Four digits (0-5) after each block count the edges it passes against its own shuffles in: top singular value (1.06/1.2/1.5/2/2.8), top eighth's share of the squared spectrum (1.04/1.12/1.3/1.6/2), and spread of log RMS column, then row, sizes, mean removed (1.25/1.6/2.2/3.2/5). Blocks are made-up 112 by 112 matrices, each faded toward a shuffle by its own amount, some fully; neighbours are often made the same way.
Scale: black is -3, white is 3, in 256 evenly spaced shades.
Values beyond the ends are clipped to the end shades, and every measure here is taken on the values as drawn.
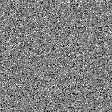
3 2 1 1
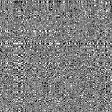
4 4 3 3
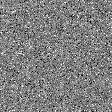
2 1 0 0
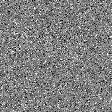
3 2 0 1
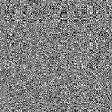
4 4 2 3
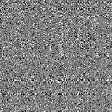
4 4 2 3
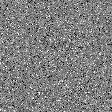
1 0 0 0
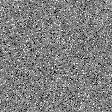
1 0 0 0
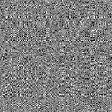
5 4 3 3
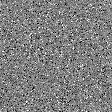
0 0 0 0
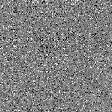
4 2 1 1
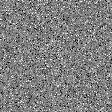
3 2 1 0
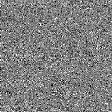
4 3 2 2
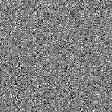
4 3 2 1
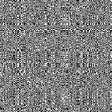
5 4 3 3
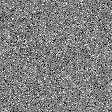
2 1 0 0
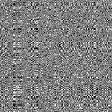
5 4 3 3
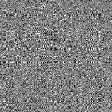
5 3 2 3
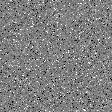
1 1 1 0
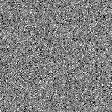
3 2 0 0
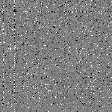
2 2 2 2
